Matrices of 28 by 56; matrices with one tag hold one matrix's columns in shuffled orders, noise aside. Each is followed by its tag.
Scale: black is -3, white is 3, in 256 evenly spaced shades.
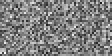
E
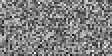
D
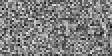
D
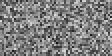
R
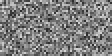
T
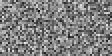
E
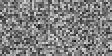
E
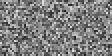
T
